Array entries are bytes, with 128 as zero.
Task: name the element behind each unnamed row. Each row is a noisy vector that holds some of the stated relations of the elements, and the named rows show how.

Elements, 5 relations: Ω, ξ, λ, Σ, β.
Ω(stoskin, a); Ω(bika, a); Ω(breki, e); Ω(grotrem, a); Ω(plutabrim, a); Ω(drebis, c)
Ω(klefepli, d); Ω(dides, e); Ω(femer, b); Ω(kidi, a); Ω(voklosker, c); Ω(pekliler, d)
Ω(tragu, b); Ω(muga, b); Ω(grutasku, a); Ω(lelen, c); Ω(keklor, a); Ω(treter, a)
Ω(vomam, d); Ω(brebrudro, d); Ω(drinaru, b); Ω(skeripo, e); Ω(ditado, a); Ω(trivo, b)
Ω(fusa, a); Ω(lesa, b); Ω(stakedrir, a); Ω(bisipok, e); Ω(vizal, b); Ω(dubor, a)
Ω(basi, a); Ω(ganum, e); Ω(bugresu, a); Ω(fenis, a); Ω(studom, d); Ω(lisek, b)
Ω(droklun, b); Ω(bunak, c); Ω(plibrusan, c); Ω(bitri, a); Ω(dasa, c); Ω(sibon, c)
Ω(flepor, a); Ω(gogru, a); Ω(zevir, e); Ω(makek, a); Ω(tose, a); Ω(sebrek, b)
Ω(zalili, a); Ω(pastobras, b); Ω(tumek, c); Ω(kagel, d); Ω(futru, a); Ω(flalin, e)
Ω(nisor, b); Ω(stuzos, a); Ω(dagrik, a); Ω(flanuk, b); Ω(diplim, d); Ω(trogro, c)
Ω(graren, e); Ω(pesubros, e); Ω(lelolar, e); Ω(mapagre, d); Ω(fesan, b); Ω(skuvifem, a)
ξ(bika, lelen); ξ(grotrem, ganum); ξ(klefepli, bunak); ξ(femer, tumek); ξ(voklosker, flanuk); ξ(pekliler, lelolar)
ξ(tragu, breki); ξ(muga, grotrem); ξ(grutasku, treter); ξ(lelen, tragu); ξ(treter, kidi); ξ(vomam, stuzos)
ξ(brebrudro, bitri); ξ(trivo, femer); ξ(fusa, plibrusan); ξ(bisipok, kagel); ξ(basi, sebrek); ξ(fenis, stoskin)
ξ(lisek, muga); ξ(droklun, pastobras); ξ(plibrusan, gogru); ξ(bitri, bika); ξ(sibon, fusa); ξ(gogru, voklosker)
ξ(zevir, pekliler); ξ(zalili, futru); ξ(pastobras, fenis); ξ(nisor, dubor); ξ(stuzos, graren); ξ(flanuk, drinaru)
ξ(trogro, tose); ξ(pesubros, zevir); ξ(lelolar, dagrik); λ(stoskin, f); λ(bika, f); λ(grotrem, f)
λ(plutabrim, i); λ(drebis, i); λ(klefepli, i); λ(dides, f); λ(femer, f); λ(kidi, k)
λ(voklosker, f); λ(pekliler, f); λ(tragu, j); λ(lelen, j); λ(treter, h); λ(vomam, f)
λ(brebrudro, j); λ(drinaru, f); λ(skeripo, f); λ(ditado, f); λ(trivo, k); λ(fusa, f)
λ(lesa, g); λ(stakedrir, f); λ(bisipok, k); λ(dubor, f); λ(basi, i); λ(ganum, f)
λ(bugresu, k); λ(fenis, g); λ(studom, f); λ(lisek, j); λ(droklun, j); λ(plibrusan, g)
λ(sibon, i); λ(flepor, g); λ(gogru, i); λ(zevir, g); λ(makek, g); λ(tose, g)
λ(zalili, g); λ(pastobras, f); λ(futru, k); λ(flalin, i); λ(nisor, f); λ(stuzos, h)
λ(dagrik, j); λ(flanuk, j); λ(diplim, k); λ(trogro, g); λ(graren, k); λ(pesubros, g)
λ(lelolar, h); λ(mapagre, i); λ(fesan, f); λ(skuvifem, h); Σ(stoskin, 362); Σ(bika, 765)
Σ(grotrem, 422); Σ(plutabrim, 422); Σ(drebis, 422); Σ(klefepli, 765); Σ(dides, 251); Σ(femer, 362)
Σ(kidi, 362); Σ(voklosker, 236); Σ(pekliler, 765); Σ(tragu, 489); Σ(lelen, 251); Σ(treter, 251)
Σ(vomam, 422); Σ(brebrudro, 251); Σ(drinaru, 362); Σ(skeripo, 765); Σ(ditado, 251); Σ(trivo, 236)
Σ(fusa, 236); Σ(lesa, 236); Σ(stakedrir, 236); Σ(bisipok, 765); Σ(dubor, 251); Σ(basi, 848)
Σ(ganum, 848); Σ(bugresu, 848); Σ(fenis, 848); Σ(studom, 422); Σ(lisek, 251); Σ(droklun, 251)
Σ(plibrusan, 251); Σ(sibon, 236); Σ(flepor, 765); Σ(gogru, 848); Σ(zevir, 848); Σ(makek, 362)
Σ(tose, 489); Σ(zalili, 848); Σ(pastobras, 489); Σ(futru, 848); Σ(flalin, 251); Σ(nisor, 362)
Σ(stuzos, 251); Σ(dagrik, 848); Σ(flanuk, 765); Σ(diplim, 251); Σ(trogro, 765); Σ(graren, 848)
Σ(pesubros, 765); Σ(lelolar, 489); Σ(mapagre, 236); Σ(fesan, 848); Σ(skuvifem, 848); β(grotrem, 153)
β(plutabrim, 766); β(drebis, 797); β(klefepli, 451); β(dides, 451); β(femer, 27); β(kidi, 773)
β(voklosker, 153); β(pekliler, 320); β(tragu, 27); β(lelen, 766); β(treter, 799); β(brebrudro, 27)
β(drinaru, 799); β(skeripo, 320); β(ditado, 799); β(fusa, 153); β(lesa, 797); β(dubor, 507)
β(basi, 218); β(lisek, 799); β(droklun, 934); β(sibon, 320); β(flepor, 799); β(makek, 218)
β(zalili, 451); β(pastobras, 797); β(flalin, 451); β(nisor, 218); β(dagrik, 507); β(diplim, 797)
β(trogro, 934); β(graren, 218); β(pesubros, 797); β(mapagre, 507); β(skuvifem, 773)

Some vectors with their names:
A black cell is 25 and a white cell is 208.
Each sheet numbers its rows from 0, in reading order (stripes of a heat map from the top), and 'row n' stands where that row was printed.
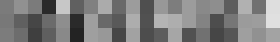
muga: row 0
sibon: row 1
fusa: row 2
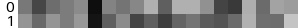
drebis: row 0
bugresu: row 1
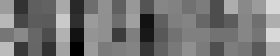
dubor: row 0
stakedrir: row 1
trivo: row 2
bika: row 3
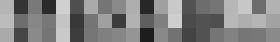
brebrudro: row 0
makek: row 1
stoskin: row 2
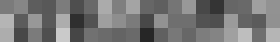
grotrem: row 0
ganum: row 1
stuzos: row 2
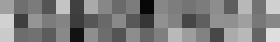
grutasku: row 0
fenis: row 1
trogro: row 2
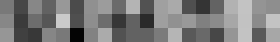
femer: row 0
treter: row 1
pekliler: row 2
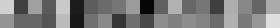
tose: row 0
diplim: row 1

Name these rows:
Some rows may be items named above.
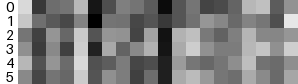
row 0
lelolar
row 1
bisipok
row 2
drinaru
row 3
lelen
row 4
skuvifem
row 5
ditado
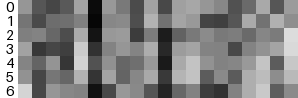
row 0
klefepli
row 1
basi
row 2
trivo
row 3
mapagre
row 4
lisek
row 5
droklun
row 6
zevir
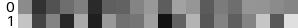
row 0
pastobras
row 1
flanuk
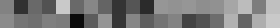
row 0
treter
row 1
graren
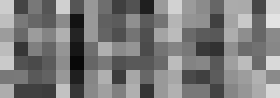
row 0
flepor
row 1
trogro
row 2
zalili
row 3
studom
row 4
pesubros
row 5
nisor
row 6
mapagre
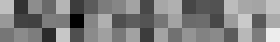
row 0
dagrik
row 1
pekliler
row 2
muga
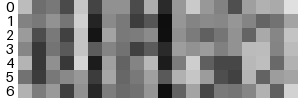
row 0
lesa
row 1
kidi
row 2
bitri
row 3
treter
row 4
tragu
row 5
plutabrim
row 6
plibrusan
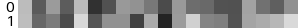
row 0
ganum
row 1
lesa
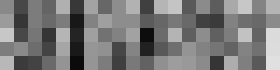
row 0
droklun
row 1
vomam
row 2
flanuk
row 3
trivo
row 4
skeripo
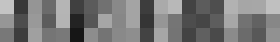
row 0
dagrik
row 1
fesan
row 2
gogru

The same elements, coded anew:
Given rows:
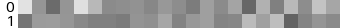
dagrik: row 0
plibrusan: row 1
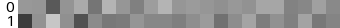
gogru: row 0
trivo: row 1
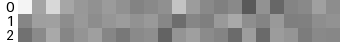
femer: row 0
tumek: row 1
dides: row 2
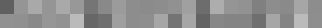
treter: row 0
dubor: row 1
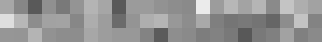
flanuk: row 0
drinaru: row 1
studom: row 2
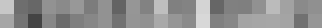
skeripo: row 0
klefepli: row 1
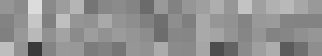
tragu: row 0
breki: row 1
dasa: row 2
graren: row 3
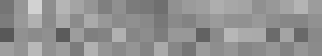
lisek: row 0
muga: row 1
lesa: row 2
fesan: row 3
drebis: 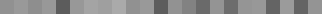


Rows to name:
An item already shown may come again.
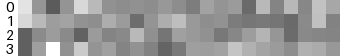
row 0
dagrik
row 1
drinaru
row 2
diplim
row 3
droklun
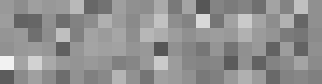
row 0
dubor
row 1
pesubros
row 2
fenis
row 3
drebis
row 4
femer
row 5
diplim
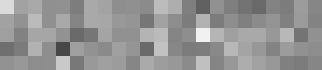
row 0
stoskin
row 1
ganum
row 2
trogro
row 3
pastobras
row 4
zevir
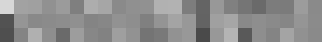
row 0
stoskin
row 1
stuzos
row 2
stakedrir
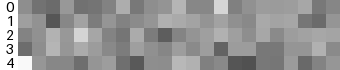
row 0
bisipok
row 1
zalili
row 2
brebrudro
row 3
ditado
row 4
nisor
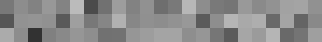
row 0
mapagre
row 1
lesa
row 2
basi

